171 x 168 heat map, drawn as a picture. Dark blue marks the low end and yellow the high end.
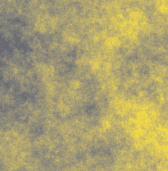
The bottom right is the ninth with the highest average. The values follow a bell shape. There are no regular stripes. No single row or column stands out from its neighbours. Overall the values sit about 70% of the way up the scale. There is an overall slope up to the right.
